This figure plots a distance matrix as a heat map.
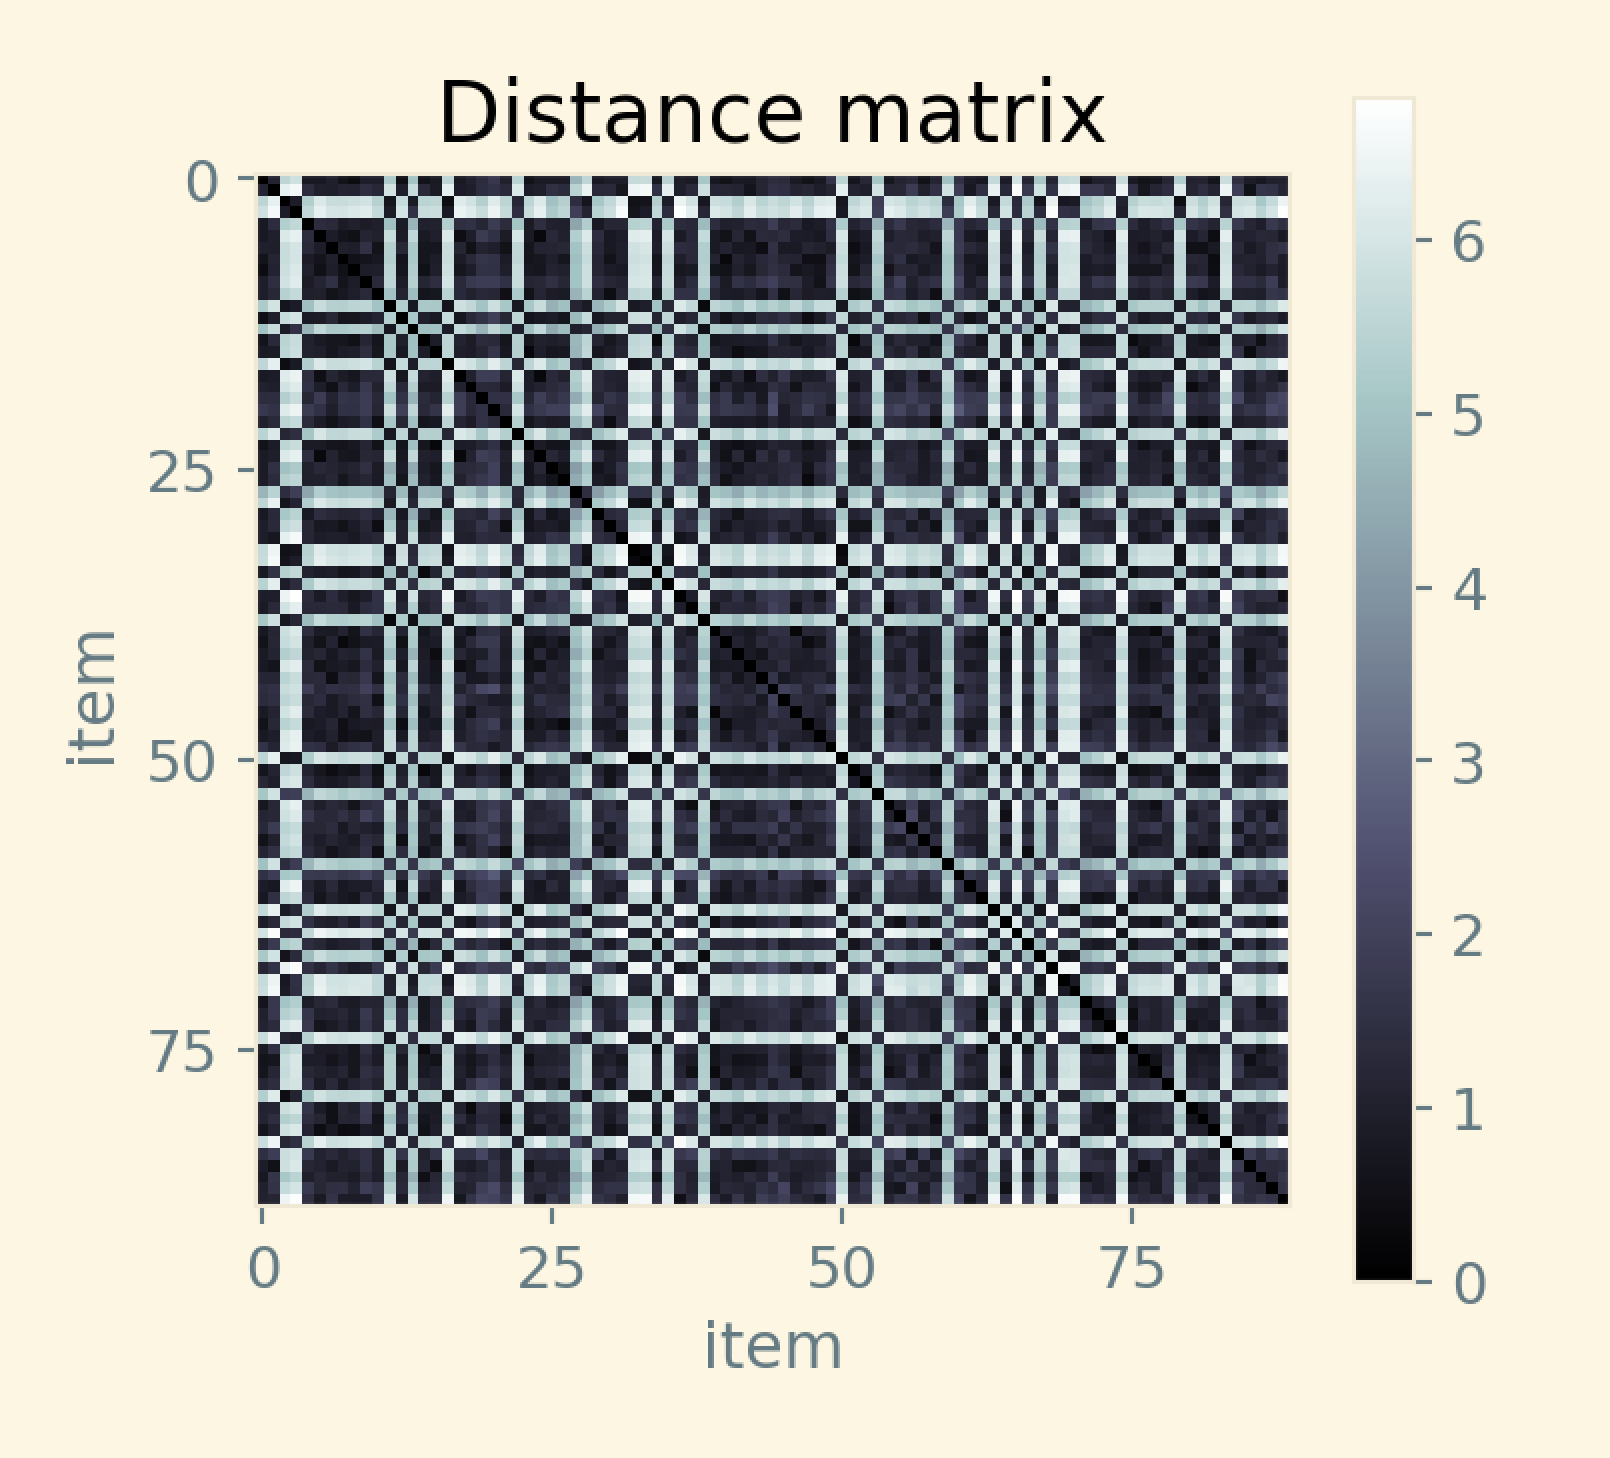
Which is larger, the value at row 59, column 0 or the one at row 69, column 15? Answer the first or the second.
the second
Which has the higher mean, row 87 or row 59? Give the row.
59
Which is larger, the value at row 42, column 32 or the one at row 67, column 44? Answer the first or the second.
the first
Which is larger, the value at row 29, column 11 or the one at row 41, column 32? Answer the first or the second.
the second
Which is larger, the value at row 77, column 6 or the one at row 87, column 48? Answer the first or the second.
the second
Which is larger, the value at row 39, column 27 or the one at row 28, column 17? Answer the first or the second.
the second
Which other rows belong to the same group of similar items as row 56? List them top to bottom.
0, 1, 4, 5, 6, 7, 8, 9, 10, 12, 14, 15, 17, 18, 19, 20, 21, 23, 24, 25, 26, 29, 30, 31, 34, 36, 37, 39, 40, 41, 42, 43, 44, 45, 46, 47, 48, 49, 51, 52, 54, 55, 57, 58, 60, 61, 62, 64, 66, 68, 71, 72, 73, 75, 76, 77, 78, 80, 81, 82, 84, 85, 86, 87, 88
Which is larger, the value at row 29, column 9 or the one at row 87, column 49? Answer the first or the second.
the second
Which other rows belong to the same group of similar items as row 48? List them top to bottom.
0, 1, 4, 5, 6, 7, 8, 9, 10, 12, 14, 15, 17, 18, 19, 20, 21, 23, 24, 25, 26, 29, 30, 31, 34, 36, 37, 39, 40, 41, 42, 43, 44, 45, 46, 47, 49, 51, 52, 54, 55, 56, 57, 58, 60, 61, 62, 64, 66, 68, 71, 72, 73, 75, 76, 77, 78, 80, 81, 82, 84, 85, 86, 87, 88
